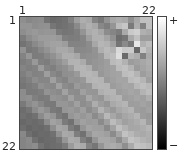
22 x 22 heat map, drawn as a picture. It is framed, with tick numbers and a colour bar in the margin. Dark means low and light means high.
The bottom left is the ninth with the lowest average. Values change most from cell to cell in the top right. The histogram is bell-shaped. An odd patch, rougher than its surroundings, sits in the top right. Streaks slant down to the right. The field climbs toward the right.
